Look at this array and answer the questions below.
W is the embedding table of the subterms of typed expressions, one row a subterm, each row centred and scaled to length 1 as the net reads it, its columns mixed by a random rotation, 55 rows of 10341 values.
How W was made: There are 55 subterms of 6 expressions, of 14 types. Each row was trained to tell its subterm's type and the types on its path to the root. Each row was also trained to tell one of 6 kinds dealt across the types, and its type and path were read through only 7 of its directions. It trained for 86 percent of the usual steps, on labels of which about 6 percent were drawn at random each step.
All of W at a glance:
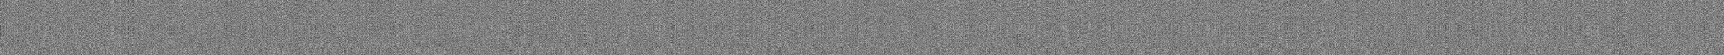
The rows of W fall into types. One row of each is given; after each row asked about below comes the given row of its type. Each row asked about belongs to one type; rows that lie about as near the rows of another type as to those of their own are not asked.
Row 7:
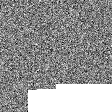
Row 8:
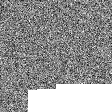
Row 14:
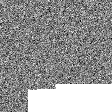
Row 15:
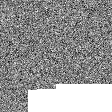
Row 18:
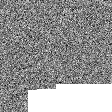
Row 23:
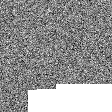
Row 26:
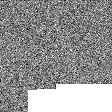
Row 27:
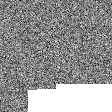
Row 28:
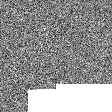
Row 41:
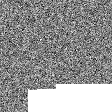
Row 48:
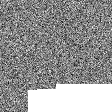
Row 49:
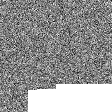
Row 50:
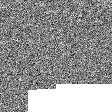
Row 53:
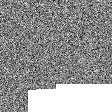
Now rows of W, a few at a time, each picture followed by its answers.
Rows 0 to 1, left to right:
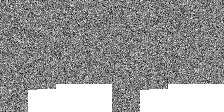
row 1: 28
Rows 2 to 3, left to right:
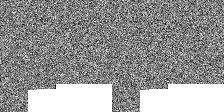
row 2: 26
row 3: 27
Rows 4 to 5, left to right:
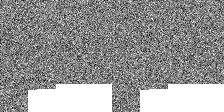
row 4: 18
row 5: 8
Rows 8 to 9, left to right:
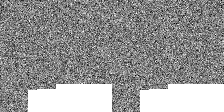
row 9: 15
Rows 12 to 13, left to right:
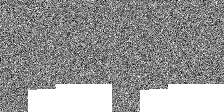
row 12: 41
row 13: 50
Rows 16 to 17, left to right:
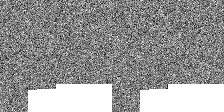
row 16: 49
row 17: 26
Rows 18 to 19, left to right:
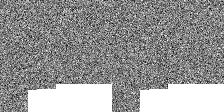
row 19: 27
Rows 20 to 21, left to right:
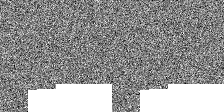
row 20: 7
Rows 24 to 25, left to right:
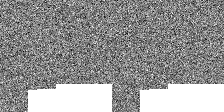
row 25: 27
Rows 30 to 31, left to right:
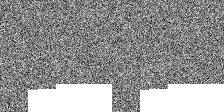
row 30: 8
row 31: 14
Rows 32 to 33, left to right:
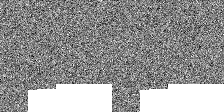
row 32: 50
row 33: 26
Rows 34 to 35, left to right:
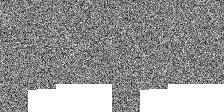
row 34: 15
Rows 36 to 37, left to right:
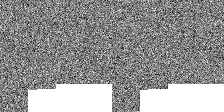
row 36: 8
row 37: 53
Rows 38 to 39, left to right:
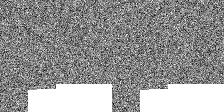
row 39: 15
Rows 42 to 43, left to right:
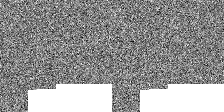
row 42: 53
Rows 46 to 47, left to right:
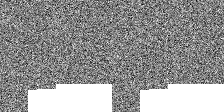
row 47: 7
